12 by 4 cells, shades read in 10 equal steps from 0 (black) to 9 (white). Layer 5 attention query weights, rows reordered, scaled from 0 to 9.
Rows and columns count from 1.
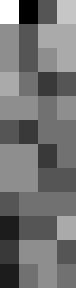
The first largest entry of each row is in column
1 3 4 1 1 3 1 1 2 4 2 3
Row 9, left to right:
3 4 4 4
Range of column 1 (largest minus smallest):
8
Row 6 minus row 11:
1 -3 -1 1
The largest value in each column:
9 5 6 7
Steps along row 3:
down up up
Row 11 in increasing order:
2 3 5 5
